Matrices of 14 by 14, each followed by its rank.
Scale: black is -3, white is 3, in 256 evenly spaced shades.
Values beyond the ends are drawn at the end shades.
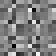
two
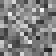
full rank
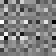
two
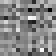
three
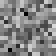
full rank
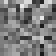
three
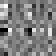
two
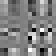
two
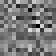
three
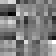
two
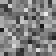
full rank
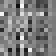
three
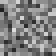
full rank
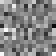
three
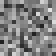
full rank
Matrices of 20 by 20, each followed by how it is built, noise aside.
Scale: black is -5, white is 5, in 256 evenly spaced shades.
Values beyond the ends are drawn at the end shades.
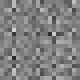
low rank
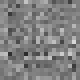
low rank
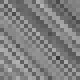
Toeplitz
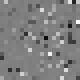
sparse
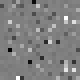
sparse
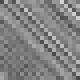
Toeplitz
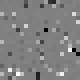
sparse
